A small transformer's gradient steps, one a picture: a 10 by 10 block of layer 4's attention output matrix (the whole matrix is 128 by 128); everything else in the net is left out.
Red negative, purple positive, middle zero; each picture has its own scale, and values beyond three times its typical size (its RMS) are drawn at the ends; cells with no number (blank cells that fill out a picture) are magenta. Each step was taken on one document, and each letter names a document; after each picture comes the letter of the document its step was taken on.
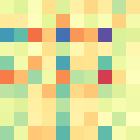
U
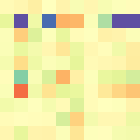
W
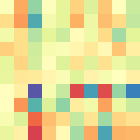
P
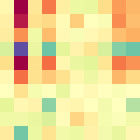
W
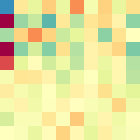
P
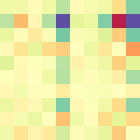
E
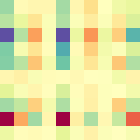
U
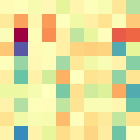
W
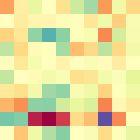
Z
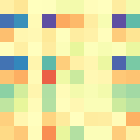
W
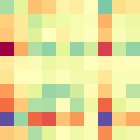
Z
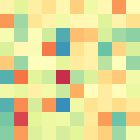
U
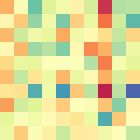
P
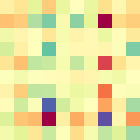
Z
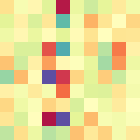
U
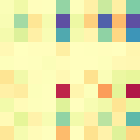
E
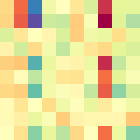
P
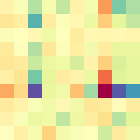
P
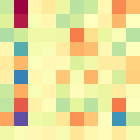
W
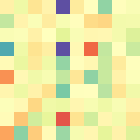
U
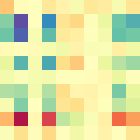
W
